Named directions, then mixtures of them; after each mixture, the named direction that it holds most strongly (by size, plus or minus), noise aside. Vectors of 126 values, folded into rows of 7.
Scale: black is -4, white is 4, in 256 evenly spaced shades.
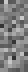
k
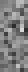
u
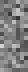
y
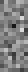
u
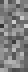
k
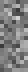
y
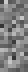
k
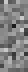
k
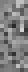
u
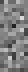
k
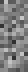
k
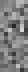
u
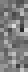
u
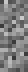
k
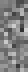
u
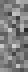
y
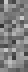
k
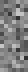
y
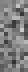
u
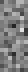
u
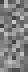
k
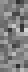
u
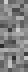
k
